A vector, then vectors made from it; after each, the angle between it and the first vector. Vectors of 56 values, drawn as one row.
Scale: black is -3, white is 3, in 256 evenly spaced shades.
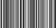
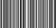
nearly parallel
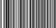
partly aligned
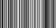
partly opposed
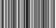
partly opposed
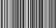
partly aligned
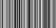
partly opposed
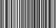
orthogonal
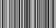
nearly opposite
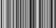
partly aligned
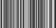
nearly parallel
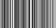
orthogonal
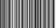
partly opposed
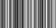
orthogonal
